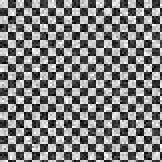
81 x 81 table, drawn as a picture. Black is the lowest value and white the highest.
The histogram has two humps. No row or column stands out. Overall the values sit about 50% of the way up the scale. A checkerboard runs through the table. Neither half mirrors the other.
